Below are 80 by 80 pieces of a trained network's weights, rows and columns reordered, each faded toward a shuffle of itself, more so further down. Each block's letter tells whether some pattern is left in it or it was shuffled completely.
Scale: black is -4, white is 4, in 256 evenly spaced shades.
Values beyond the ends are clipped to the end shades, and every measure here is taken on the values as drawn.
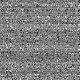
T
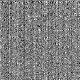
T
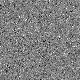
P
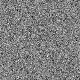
P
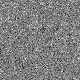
P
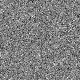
P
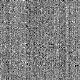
T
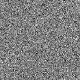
T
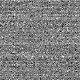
T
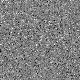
P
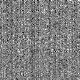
T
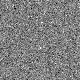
P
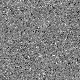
P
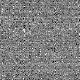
T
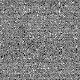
T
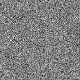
T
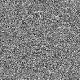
T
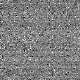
T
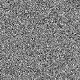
T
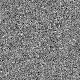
P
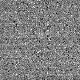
T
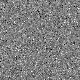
P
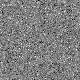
P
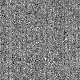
T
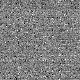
T
